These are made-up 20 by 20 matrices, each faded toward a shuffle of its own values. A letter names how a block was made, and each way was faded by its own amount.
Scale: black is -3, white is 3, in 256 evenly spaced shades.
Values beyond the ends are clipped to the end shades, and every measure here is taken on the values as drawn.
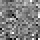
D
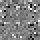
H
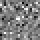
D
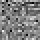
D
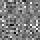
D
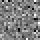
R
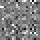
D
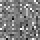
R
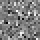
H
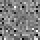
D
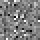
H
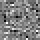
D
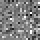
R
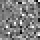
R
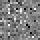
H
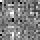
R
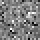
H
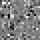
R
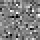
H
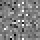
R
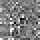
D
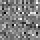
D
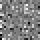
R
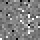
H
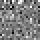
D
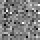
H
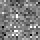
D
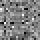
D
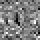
D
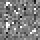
R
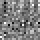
R
